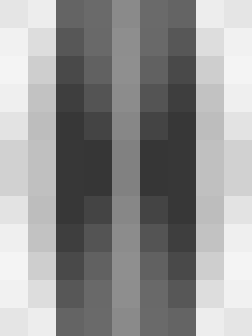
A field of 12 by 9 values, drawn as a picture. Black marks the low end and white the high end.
Grain: streaks running down. Ninth with the lowest average: centre. Mirror symmetry: left to right and top to bottom.
